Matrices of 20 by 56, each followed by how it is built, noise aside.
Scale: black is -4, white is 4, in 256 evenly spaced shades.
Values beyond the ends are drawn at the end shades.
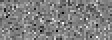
noise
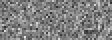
noise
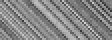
Toeplitz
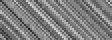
Toeplitz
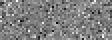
noise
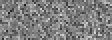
noise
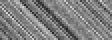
Toeplitz
